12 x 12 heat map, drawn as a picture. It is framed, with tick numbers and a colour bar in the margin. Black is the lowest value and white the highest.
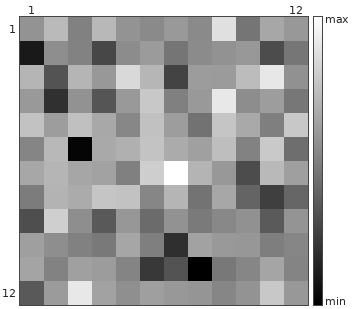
The bottom right is the calmest part. The ninth with the lowest average is the bottom middle. The halves do not mirror each other. Overall the values sit about 60% of the way up the scale. The ninth with the highest average is the centre.
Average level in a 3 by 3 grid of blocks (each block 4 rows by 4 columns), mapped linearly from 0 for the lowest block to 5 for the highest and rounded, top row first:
134 | 453 | 302
